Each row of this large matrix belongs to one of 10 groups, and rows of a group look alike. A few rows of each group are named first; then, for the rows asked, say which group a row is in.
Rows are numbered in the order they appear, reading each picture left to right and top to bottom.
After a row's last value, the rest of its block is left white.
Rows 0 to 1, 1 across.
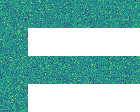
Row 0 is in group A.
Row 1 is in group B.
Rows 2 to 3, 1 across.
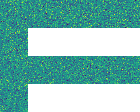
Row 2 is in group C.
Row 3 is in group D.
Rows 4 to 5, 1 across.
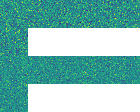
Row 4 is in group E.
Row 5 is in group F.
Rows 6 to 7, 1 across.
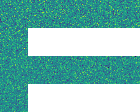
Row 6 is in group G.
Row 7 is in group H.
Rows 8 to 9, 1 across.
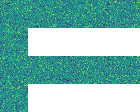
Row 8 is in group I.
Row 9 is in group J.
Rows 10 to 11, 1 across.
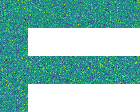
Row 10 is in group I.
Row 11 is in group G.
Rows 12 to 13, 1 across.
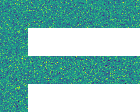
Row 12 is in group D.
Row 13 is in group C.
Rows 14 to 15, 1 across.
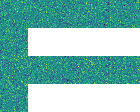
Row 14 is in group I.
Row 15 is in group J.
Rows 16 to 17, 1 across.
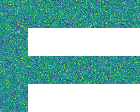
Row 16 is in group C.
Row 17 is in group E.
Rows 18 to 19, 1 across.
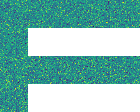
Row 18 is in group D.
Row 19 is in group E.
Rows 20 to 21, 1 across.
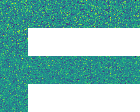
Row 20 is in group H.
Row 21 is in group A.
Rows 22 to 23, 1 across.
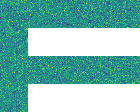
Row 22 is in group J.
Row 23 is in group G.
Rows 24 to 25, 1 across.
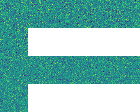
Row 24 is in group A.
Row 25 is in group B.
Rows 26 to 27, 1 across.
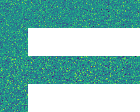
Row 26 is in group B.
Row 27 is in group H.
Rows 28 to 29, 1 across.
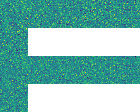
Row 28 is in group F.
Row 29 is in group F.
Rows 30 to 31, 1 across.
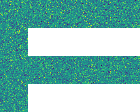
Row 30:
C
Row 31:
B
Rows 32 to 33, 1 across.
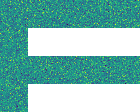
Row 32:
G
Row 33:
C
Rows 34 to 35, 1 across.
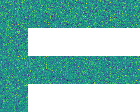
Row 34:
C
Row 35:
J
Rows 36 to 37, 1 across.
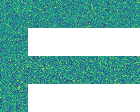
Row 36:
I
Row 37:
G
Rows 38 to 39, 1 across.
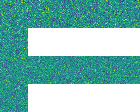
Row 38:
G
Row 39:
E
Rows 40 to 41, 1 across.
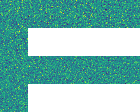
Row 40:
C
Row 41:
E
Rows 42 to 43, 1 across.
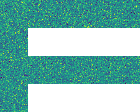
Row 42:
E
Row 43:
B
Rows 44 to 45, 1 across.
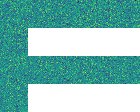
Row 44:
H
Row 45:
C
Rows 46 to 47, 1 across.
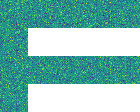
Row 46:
C
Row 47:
G
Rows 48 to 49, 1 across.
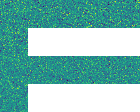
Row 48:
I
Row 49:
J
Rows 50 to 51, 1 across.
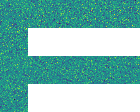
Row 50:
F
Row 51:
I
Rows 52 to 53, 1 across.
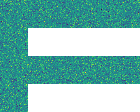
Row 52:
B
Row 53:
F
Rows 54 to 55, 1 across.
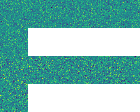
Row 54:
B
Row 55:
A
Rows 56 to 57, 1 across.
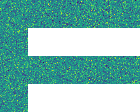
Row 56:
H
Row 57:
I
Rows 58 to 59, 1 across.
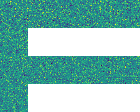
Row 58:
G
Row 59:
B
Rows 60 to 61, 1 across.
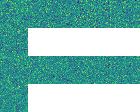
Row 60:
H
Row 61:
J
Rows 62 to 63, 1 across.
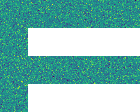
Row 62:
A
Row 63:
J
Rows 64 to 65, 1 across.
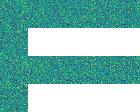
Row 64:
F
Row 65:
F
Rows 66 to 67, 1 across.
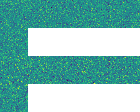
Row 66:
B
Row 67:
J
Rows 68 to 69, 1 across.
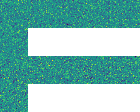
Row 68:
J
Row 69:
A
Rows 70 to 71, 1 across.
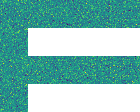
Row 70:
J
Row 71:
F
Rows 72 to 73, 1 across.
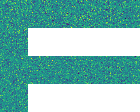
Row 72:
H
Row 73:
A
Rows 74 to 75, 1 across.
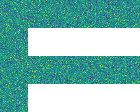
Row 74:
E
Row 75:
G
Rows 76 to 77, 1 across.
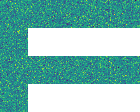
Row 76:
H
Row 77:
G
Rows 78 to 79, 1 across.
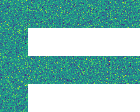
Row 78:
D
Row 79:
J
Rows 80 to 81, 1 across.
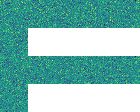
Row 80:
I
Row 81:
A
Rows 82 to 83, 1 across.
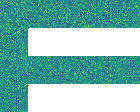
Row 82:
E
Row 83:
H
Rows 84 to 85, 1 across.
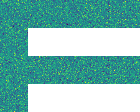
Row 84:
J
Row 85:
E
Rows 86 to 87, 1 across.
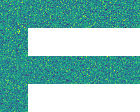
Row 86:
C
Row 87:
H
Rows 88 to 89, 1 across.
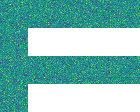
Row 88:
C
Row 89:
B
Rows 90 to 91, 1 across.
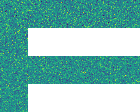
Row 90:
E
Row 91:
G
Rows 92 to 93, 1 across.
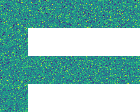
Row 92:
A
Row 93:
D
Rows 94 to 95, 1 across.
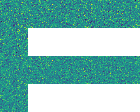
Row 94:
A
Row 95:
A
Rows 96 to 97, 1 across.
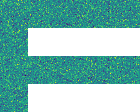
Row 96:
J
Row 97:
I
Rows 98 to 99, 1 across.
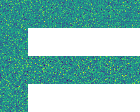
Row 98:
B
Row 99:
G
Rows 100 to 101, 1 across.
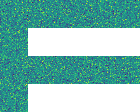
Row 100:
G
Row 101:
D
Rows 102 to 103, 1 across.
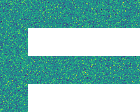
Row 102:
B
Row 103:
F
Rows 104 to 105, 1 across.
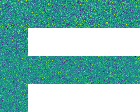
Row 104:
H
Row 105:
A
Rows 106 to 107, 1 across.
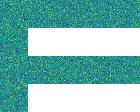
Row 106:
B
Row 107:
C
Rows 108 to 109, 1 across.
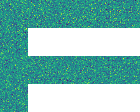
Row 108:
F
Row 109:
E
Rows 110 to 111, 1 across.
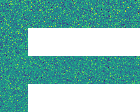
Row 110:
B
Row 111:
I
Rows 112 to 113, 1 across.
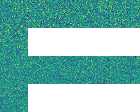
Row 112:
G
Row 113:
I
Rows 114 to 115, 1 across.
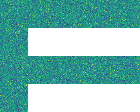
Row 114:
C
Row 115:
F
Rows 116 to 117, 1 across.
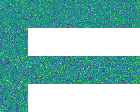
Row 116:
F
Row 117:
D
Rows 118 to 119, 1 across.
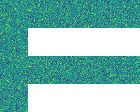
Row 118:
E
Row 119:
D
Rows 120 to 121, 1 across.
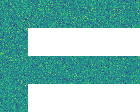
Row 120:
F
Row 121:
B
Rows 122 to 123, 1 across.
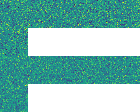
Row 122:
D
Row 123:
J
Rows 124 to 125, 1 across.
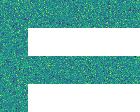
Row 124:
J
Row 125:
A
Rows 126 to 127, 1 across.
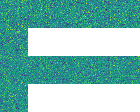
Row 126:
C
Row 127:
B
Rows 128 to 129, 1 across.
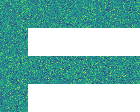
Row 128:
F
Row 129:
C
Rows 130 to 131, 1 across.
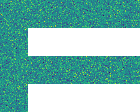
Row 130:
B
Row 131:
H
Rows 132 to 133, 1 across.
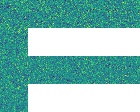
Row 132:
D
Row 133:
J
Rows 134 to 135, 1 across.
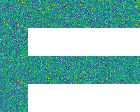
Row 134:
A
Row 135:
C
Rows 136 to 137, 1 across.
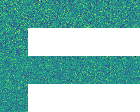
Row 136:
E
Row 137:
H
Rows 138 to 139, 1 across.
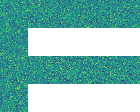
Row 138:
E
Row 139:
C
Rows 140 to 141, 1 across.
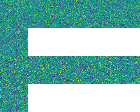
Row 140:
C
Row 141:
G
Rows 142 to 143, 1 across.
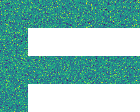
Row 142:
I
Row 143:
E
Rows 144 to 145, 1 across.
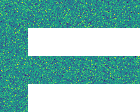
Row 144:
E
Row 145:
I
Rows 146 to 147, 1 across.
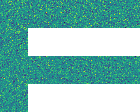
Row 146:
C
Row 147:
A
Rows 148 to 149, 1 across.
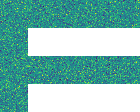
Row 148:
I
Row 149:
E
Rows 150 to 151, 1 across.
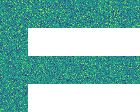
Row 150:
G
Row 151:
F
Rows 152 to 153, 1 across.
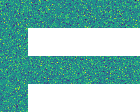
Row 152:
A
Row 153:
C
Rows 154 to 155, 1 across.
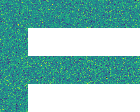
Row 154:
A
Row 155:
D
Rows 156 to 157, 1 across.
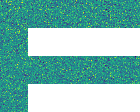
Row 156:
C
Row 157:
I
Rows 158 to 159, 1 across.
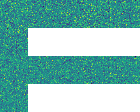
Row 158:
H
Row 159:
A
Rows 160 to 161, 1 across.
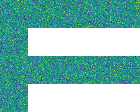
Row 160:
I
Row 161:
F
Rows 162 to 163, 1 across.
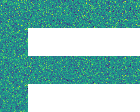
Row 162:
J
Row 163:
J
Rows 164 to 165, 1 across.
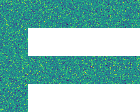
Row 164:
B
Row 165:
F
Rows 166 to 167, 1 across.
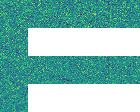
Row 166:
E
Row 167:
J
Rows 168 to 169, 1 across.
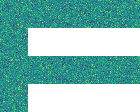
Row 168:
A
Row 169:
B
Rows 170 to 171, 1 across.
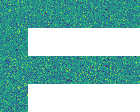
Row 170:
C
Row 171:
H
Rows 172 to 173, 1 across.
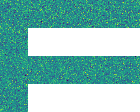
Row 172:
D
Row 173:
F
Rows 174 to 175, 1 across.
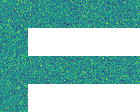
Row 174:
J
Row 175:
C
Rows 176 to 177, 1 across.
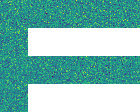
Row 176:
C
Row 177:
H
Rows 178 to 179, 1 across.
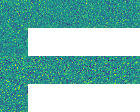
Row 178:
J
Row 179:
E
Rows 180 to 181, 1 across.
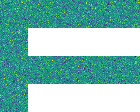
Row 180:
I
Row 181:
A
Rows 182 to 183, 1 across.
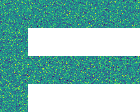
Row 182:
I
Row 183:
G
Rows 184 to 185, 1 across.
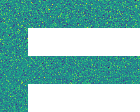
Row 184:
A
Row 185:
B
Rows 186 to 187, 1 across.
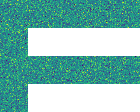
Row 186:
D
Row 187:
H
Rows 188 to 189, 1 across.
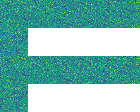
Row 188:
I
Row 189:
I
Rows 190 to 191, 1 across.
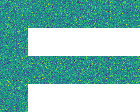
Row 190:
H
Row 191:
D
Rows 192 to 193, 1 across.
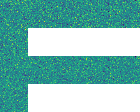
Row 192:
B
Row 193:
I
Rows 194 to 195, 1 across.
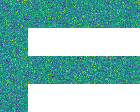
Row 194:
B
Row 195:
H
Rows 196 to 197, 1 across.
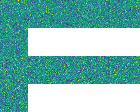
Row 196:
J
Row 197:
E
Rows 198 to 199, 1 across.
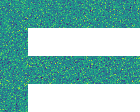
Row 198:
F
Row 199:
D
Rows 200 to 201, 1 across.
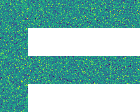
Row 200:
F
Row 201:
J
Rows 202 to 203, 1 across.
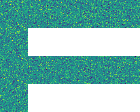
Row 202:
C
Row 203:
A
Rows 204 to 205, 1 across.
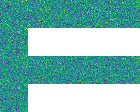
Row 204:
D
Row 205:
D
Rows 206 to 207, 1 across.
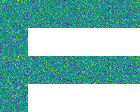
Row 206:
J
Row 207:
J
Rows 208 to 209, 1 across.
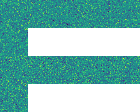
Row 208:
J
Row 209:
B
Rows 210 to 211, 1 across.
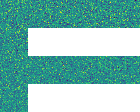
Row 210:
C
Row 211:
G
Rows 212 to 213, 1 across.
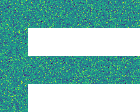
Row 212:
D
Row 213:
B
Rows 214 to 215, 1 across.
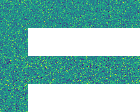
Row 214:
B
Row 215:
D
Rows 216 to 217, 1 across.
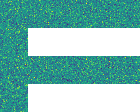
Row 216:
C
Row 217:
J
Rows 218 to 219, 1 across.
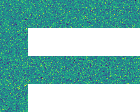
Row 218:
F
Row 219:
D
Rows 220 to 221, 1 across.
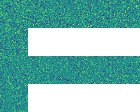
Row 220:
E
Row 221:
J
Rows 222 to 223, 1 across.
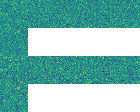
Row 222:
E
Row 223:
C
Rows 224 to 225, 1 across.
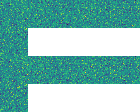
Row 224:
F
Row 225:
F
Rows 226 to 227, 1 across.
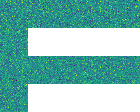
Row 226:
G
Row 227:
F
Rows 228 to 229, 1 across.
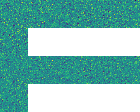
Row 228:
A
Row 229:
A
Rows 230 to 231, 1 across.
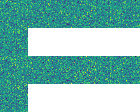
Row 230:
H
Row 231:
H
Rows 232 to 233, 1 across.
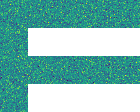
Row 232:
C
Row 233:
J
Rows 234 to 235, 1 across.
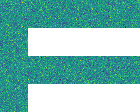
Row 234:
B
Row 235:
E
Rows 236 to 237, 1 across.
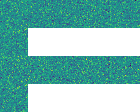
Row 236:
H
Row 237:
J
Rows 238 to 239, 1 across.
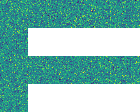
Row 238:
H
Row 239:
G
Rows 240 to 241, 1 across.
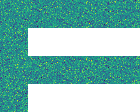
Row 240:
I
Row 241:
I
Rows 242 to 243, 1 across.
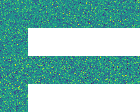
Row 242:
I
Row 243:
G
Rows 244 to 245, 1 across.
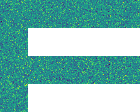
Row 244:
B
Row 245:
J
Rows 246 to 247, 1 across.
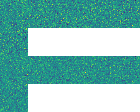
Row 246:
F
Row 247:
F
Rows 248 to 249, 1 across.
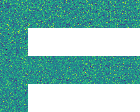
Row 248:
D
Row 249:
F
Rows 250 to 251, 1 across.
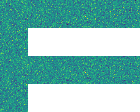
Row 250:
F
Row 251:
F
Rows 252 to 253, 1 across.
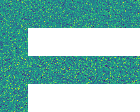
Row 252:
B
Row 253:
I
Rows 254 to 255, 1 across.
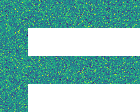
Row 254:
E
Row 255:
E
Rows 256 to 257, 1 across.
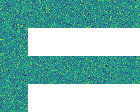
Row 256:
A
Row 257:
I
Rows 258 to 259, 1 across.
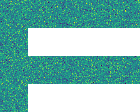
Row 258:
B
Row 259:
B
